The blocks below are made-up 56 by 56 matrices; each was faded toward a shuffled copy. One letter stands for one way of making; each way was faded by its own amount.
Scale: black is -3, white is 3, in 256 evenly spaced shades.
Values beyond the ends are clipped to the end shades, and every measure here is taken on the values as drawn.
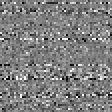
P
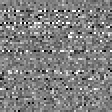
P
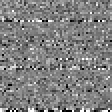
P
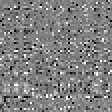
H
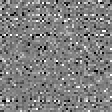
H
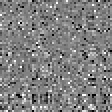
H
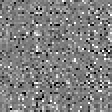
H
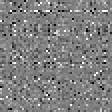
H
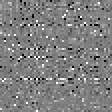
H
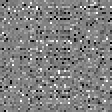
H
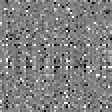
H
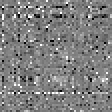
H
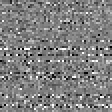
P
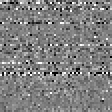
P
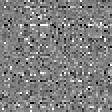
H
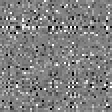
H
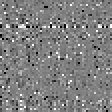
H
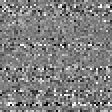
P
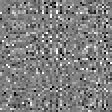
H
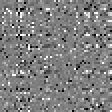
H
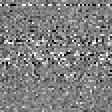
P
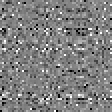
H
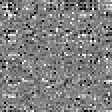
H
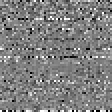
P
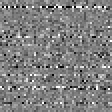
P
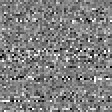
P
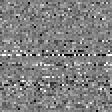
P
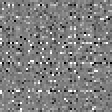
H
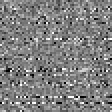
P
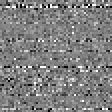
P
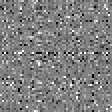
H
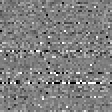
P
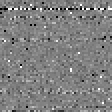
P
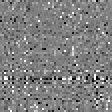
H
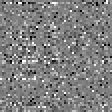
H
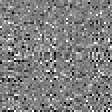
H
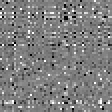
H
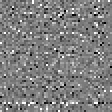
H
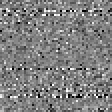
P
